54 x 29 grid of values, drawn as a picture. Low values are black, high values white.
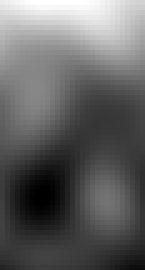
The bottom left is the ninth with the lowest average. The texture varies smoothly and slowly. The middle right is the smoothest part. There are no regular stripes. There are no lone odd cells. The field climbs toward the top.
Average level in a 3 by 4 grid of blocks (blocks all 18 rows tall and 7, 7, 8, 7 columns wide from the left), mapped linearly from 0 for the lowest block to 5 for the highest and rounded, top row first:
5555
2111
0011
